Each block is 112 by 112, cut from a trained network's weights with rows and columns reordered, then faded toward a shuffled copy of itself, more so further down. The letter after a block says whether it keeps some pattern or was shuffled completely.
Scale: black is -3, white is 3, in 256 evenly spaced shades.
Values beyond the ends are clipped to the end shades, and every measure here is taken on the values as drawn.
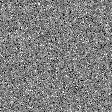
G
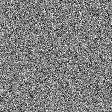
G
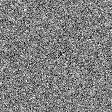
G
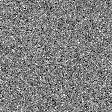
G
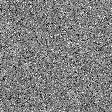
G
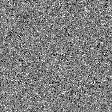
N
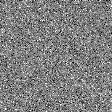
N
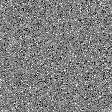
G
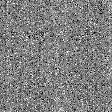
N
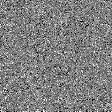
N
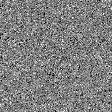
N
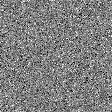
G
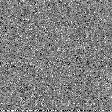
N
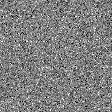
N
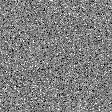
G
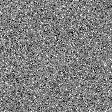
G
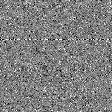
N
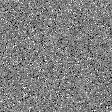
G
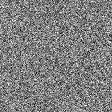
N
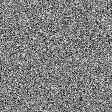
G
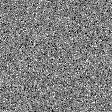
G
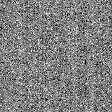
N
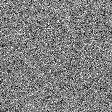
G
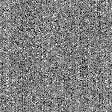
N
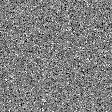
G
